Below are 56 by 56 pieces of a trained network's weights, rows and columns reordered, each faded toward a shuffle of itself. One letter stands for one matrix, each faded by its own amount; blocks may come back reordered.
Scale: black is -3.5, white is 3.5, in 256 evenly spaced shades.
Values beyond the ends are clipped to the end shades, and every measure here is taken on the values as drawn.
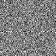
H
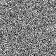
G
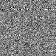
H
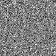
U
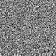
H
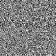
H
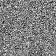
G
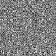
H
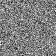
G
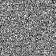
U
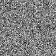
U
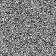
U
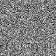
U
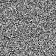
G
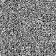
U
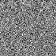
H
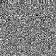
H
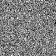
U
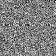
H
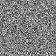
H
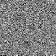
H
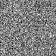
U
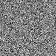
G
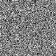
U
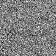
G
